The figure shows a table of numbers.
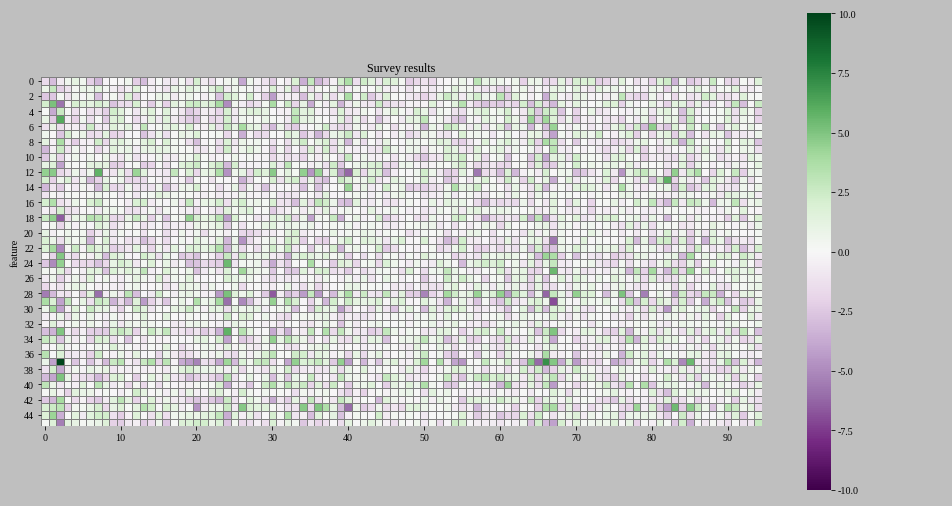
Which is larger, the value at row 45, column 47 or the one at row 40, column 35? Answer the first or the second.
the first
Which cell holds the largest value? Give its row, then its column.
37, 2
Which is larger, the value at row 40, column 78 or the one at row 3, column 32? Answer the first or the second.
the second
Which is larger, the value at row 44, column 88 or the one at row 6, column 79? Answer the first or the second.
the first
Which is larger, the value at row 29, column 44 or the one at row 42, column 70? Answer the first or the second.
the first
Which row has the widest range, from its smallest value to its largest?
37
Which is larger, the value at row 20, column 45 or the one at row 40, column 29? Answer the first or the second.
the second
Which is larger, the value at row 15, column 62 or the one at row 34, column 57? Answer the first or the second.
the first
